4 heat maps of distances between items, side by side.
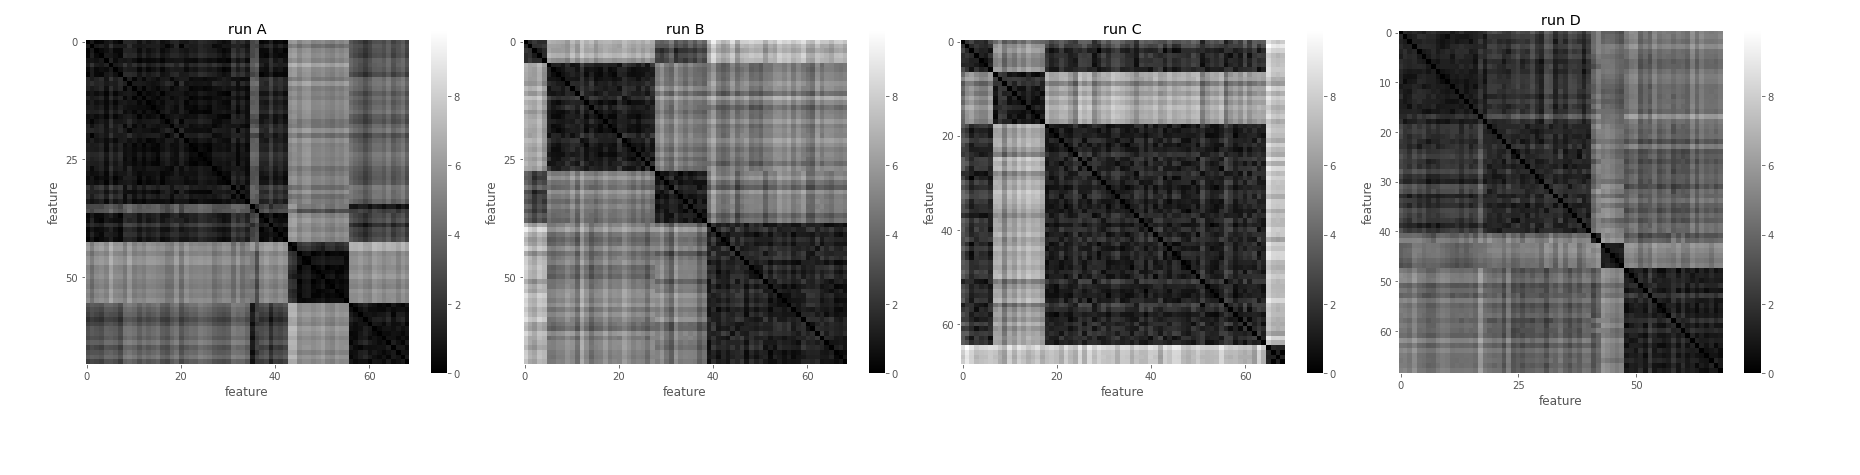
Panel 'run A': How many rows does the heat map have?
69
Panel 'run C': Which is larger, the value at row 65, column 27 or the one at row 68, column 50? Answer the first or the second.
the first
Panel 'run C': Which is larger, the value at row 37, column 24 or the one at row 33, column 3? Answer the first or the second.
the second
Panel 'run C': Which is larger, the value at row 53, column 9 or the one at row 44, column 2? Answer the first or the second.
the first
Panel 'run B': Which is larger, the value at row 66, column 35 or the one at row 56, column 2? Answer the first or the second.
the second
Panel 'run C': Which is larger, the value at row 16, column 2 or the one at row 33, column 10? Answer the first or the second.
the second
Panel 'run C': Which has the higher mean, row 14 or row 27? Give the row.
14
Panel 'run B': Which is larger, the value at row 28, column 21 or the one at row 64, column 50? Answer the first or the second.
the first
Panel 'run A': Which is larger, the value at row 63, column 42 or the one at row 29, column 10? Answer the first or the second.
the first
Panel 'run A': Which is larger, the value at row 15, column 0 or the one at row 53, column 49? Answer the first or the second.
the first
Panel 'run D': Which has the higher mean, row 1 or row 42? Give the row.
42
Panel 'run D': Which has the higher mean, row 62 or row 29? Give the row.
62
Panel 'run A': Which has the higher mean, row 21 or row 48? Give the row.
48
